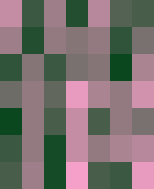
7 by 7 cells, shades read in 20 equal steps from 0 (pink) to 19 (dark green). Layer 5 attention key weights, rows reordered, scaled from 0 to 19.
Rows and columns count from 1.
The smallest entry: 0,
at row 7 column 4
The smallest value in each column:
4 7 7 0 5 6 1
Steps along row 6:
down up down up down down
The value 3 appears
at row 4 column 7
